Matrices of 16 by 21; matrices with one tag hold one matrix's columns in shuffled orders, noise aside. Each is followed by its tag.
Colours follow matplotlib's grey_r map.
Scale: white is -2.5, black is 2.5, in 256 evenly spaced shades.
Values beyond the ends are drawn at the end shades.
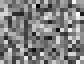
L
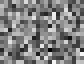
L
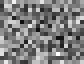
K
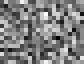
L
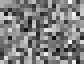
L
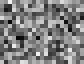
K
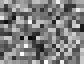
K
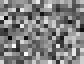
K
